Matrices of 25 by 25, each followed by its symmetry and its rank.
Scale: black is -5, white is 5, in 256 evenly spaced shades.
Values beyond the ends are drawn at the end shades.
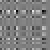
neither, rank one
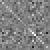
symmetric, rank five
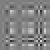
symmetric, rank one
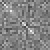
symmetric, rank five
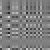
neither, rank one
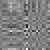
neither, rank two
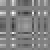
symmetric, rank one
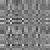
neither, rank two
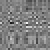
neither, rank three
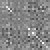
symmetric, rank five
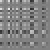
symmetric, rank one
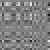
neither, rank two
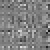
neither, rank three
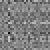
neither, rank three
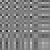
symmetric, rank one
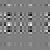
neither, rank one
